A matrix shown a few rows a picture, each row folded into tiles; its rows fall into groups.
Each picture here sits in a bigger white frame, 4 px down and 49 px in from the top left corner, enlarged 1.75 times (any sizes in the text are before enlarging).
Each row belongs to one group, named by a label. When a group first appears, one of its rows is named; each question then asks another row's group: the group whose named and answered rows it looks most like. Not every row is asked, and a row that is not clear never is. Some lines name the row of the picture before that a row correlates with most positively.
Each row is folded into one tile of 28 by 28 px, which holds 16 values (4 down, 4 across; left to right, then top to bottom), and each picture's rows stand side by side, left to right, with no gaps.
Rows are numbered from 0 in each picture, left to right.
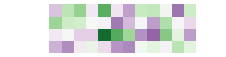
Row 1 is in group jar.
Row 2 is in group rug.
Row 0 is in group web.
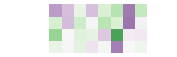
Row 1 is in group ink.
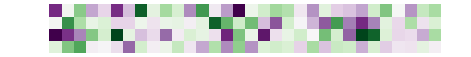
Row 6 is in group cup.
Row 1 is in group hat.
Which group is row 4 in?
web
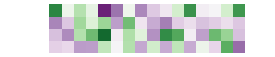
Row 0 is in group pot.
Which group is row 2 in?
cup
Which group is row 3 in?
cup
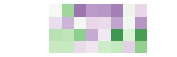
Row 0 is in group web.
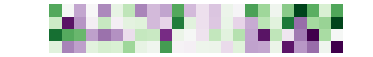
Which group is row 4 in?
pot
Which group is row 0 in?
jar
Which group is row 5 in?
pot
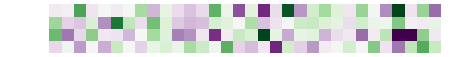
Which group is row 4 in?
hat
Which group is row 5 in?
web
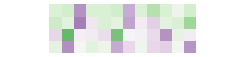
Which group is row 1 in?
ink
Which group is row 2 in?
pot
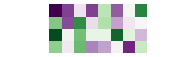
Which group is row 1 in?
hat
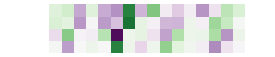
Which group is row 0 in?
ink
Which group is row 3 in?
web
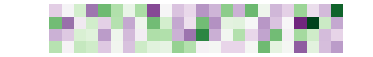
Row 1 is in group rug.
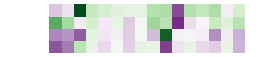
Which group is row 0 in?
web
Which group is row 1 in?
rug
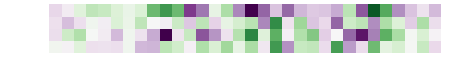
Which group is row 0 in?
cup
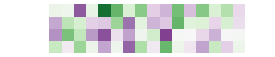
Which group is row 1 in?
rug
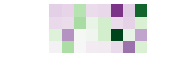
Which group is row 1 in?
hat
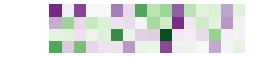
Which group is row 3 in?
ink
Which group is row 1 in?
hat
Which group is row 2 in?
ink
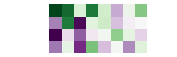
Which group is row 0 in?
rug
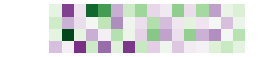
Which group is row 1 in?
hat
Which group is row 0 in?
hat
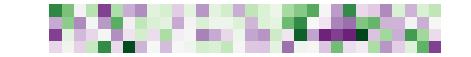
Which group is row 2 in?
ink
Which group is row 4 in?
pot
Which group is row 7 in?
cup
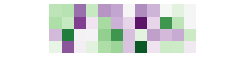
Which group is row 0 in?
ink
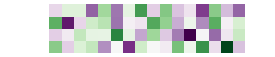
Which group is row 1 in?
hat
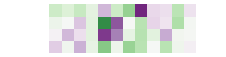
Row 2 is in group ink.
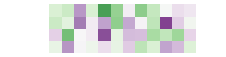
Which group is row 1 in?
rug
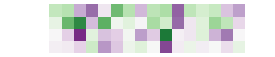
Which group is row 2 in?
ink
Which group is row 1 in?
web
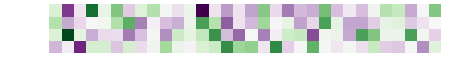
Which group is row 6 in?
cup
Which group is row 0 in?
hat
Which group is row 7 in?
hat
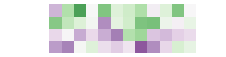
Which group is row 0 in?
web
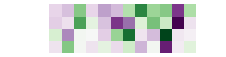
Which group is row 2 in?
ink
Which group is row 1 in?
cup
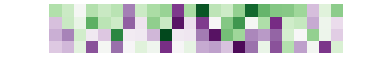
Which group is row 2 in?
ink
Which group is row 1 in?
ink
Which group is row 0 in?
pot
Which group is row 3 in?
pot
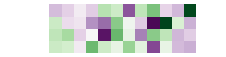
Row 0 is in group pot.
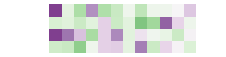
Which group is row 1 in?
pot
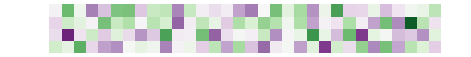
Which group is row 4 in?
web
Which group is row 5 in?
hat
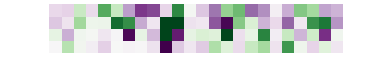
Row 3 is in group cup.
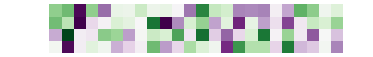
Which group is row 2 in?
jar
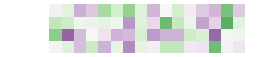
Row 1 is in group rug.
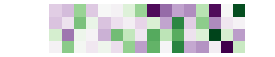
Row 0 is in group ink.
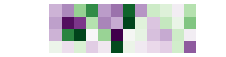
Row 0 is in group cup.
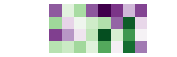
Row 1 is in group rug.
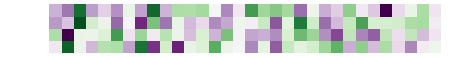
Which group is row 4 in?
rug
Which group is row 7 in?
web
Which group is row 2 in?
hat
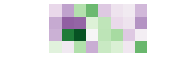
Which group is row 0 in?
cup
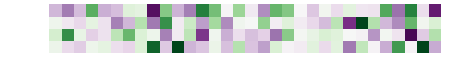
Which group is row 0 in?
hat
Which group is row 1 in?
cup
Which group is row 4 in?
web
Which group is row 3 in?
rug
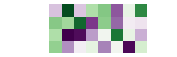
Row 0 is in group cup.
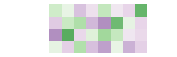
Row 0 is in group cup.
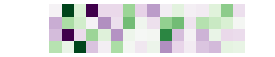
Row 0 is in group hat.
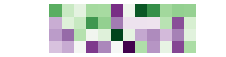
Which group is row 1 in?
hat
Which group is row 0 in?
pot
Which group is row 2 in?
rug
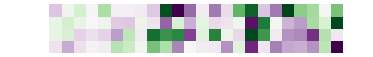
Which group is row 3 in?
hat
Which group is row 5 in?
pot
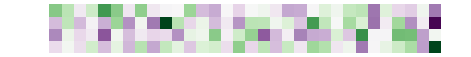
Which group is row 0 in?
rug
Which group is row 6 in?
ink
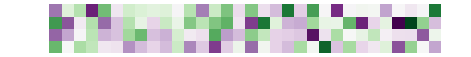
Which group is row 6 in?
jar
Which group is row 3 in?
web
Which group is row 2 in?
pot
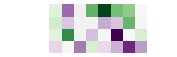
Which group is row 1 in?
pot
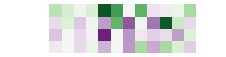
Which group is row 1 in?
rug
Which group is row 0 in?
rug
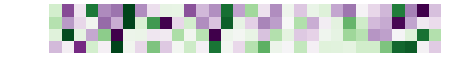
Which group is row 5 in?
jar
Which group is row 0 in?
hat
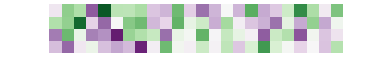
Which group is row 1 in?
pot
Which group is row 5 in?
rug
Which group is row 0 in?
web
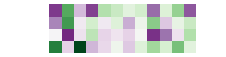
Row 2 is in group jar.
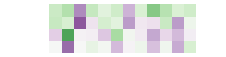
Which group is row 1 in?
ink
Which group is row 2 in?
rug
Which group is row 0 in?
ink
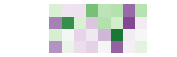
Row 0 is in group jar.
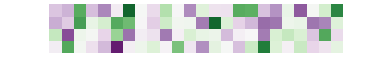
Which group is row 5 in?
cup
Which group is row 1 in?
web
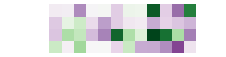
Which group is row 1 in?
cup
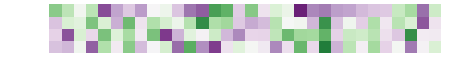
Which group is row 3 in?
web
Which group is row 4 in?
pot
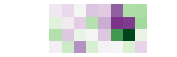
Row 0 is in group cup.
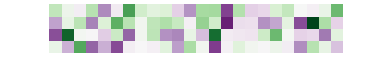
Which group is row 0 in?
cup
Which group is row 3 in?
ink
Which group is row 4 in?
cup
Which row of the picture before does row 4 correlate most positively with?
1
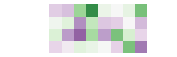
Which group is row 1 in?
cup
